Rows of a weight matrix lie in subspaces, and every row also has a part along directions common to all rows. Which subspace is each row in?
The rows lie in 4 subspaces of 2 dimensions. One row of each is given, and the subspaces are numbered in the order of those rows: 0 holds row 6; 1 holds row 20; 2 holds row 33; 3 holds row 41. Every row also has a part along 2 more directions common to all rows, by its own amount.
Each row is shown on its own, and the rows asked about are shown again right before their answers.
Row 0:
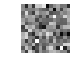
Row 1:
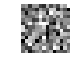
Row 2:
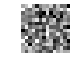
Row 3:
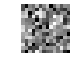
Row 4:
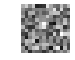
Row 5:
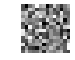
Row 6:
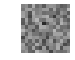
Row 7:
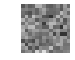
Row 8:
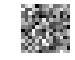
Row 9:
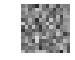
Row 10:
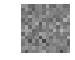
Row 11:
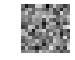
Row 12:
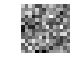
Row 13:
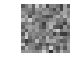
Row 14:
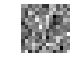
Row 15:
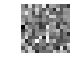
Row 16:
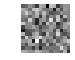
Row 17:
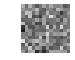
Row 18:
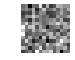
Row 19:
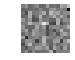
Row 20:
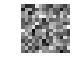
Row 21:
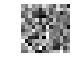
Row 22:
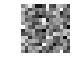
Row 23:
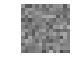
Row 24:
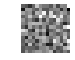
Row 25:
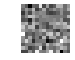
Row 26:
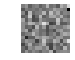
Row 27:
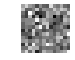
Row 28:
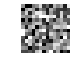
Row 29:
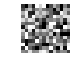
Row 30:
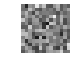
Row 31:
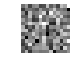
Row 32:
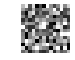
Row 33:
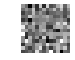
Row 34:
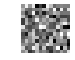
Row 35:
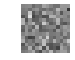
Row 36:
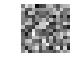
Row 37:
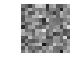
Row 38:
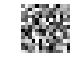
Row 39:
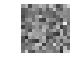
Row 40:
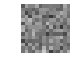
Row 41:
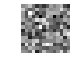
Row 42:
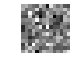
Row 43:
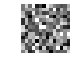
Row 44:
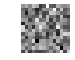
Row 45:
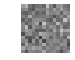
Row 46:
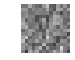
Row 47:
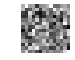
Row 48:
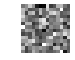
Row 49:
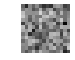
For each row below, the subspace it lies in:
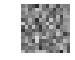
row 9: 1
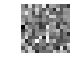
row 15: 2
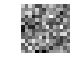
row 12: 2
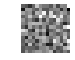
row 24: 0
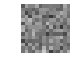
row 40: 2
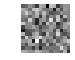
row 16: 1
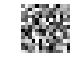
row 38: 1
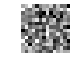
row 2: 0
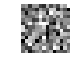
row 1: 0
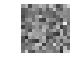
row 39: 3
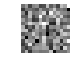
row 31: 0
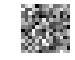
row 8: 1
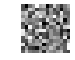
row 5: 1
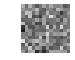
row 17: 2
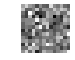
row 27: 3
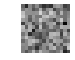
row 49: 3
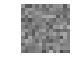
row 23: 2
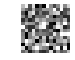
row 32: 2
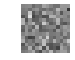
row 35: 0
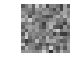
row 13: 2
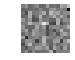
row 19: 0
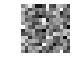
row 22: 3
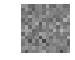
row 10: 1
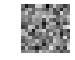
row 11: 3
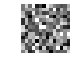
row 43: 0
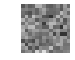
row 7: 2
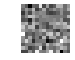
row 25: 2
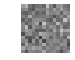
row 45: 1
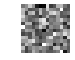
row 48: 3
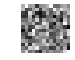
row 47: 3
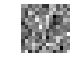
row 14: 3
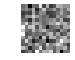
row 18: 2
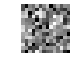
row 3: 3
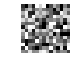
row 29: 2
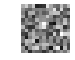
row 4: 2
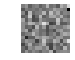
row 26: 0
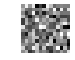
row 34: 0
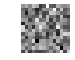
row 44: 1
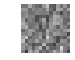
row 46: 3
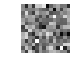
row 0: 0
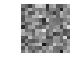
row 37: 3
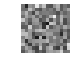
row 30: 1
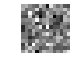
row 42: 3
